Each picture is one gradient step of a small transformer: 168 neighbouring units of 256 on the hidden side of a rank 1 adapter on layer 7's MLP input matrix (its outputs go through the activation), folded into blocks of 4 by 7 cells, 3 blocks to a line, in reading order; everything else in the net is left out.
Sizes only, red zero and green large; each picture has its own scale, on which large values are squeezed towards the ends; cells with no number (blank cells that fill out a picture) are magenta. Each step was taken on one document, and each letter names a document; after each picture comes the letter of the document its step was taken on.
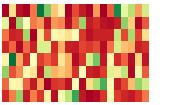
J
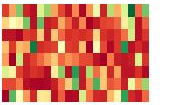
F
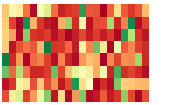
F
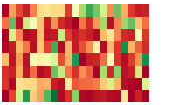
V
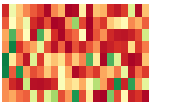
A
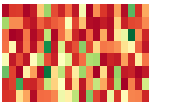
J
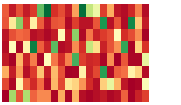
V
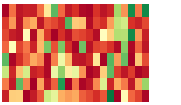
J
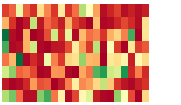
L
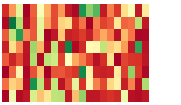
V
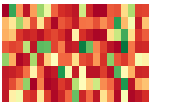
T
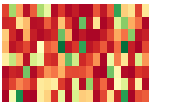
J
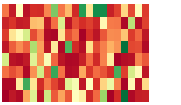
V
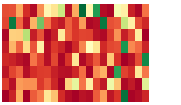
V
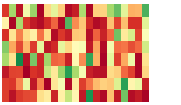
T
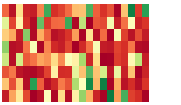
F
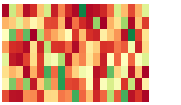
A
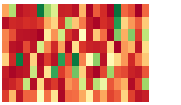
T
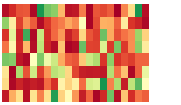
A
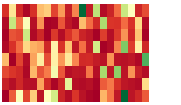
V
